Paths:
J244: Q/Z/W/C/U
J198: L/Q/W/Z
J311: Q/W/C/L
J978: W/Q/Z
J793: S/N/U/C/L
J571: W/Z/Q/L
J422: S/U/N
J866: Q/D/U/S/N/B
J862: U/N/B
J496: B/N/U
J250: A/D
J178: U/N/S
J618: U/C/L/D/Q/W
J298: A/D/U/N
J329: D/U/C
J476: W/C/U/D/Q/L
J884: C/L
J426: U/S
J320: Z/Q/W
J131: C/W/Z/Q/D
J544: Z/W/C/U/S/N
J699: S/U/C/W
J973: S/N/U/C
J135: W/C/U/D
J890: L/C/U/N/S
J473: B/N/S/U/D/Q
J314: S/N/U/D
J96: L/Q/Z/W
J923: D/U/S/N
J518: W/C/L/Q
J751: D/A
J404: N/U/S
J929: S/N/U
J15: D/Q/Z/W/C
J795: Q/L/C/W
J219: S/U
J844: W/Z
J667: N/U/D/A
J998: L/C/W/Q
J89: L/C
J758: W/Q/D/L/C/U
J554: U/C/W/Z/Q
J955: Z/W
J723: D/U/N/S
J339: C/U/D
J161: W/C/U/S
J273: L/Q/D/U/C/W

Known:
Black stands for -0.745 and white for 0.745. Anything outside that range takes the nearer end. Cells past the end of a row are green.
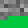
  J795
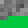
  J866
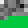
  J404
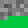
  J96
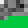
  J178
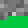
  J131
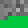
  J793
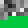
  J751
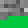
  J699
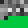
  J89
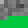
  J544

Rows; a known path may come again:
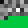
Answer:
J884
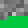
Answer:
J131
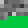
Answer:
J314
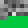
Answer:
J339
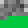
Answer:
J161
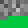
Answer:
J571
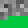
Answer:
J320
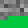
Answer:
J795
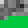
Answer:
J723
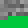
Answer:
J758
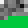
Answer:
J404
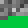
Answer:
J862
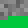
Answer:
J618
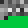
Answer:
J89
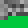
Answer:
J329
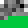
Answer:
J426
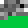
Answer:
J219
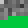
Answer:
J298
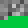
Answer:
J978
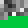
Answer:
J751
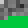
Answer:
J923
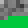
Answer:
J890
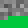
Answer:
J96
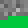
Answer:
J476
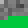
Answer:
J544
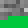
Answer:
J699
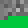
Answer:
J793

